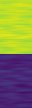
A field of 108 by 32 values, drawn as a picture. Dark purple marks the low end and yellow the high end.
The table splits into 2 rows of 1 panel. Panel 1,1: very high, streaked across, faint in contrast. Panel 2,1: very low, streaked across, faint in contrast.
